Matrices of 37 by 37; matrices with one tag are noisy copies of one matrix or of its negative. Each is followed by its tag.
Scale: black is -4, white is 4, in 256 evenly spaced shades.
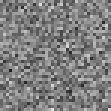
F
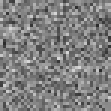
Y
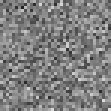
F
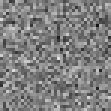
Y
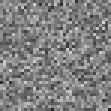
F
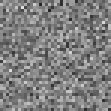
F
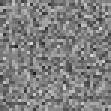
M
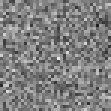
Y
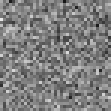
Y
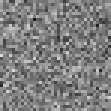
Y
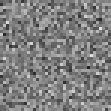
M
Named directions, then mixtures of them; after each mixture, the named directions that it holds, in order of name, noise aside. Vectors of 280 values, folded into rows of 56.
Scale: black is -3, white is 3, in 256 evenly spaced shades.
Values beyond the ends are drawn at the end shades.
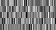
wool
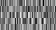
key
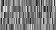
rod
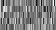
rod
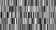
key, wool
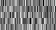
key, rod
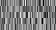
key, wool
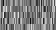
rod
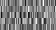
key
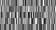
key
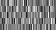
wool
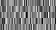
key, wool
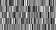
wool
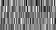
rod, wool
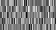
wool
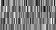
rod, wool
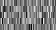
rod, wool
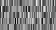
key, rod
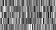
rod, wool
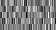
wool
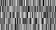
key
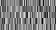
key, wool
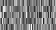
rod, wool
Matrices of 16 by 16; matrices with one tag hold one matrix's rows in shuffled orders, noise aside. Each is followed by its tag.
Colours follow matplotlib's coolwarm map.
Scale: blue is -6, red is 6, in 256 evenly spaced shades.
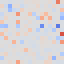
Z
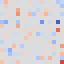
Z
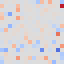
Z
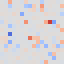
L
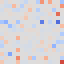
Z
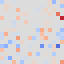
Z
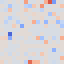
L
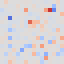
L
